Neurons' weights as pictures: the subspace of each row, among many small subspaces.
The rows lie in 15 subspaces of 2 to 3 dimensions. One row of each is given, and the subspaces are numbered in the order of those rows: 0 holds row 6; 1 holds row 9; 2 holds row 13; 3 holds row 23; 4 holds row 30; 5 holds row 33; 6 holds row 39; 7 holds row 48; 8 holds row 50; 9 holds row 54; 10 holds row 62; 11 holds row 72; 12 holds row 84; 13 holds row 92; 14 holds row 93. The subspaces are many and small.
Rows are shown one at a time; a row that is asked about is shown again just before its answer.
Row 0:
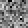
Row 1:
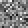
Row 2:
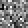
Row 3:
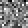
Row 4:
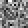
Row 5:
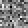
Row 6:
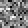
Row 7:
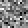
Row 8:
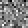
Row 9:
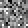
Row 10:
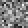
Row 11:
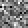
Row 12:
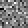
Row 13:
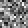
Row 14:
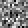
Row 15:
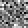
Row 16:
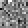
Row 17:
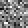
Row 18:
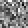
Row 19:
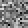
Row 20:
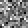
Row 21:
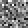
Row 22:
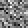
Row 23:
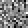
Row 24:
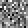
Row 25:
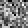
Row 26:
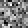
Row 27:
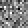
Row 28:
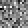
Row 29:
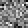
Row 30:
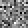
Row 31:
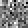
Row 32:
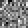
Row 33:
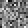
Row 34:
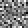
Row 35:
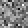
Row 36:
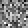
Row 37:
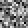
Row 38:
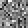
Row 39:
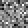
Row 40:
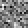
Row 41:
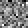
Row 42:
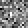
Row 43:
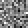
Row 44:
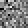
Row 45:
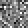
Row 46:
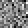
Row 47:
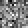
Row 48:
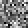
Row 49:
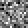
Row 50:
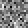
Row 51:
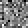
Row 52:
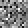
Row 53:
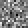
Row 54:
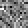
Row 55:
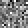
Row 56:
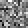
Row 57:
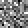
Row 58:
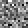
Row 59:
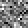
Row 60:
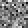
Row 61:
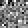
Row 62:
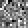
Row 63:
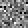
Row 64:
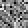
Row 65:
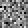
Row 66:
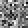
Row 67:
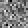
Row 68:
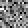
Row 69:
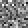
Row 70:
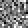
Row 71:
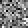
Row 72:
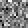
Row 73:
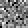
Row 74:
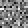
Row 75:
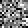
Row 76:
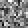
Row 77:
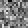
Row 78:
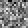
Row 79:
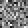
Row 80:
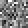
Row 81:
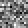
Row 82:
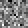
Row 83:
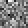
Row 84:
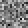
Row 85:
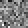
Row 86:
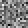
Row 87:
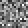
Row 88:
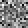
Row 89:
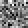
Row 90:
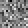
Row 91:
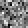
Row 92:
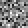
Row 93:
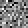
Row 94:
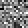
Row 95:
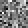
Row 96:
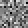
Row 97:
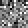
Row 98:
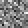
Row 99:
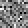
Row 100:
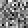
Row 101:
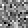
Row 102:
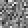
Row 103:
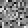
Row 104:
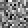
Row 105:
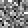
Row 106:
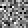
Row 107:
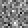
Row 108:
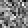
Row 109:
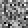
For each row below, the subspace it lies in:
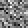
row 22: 1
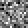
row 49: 6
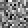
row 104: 7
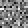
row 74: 14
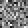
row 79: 5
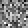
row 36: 7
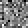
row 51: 1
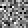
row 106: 4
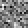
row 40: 0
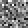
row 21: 9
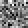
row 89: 5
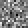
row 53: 13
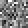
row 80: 14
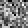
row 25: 2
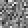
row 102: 14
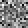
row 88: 12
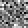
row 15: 6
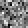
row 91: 6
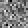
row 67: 7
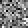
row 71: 8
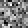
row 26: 6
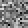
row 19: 12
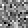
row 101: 7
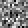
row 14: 13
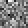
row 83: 13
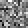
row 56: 11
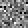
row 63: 4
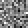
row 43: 3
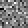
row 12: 13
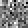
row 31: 4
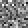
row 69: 9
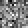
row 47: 5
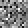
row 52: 13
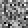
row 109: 7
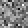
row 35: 6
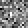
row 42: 13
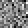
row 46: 3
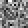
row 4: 5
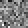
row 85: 11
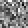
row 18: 2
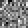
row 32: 10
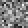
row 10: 6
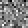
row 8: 1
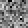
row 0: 8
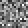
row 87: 12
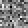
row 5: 8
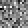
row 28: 14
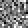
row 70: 3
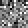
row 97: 4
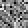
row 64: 9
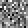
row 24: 4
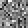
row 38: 10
